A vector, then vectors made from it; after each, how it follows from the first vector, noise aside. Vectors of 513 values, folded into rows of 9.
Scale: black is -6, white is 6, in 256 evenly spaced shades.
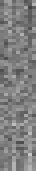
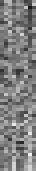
scaled up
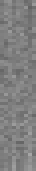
shrunk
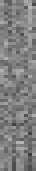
negated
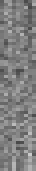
copied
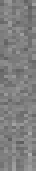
shrunk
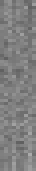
shrunk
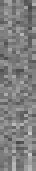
copied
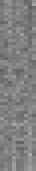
shrunk
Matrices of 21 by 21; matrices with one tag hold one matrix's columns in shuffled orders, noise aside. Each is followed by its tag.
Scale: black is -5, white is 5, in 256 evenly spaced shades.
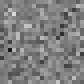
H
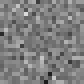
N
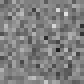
H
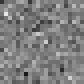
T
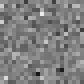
T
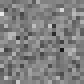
H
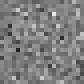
H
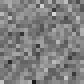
N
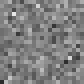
N
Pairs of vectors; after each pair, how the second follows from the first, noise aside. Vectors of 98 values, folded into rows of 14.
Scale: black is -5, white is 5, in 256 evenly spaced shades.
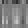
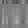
shrunk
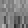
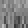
copied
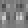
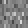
shuffled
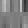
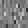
shuffled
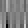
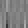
shrunk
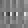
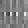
copied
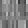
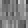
negated
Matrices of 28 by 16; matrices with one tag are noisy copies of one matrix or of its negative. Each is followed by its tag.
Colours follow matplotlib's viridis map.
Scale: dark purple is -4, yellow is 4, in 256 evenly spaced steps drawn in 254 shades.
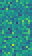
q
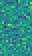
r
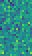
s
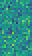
q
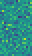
r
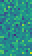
s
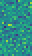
r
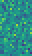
s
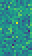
q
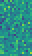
s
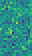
q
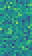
q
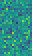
q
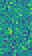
q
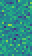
r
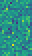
q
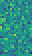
s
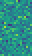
r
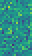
q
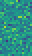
r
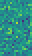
q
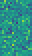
q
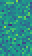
r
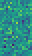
q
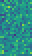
s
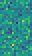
q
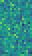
s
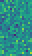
s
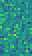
s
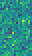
q
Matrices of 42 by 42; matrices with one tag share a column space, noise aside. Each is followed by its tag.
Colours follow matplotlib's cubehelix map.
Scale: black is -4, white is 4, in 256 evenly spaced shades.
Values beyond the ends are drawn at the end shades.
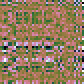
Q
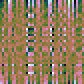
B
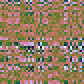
Q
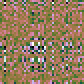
Q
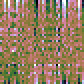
B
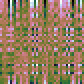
B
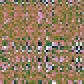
Q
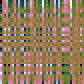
B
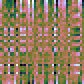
B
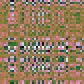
Q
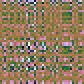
Q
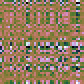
Q
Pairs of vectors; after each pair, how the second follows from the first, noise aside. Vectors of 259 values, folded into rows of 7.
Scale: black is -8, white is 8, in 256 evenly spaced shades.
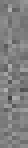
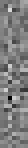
scaled up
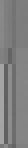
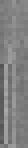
negated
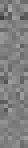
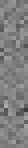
wrapped around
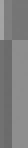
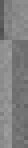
negated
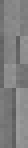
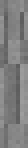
wrapped around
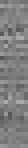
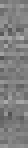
copied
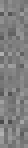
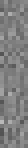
negated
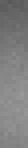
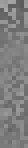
sign-scrambled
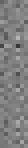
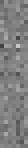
sign-scrambled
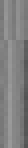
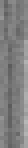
negated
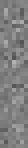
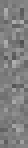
copied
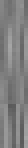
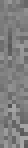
sign-scrambled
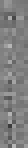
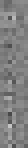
negated
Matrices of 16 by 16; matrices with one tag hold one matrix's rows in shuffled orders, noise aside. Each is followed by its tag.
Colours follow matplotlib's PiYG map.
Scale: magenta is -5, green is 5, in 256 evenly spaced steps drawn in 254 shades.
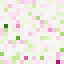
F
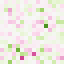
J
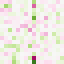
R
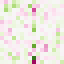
R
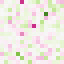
J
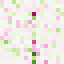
R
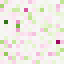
F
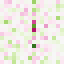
R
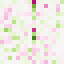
R
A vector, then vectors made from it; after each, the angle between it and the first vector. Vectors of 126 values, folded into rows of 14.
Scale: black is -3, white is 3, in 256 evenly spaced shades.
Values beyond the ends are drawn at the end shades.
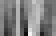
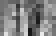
nearly opposite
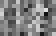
partly aligned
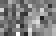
partly aligned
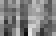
nearly parallel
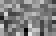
partly aligned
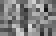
partly aligned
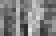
nearly parallel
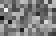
orthogonal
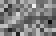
orthogonal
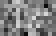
partly aligned
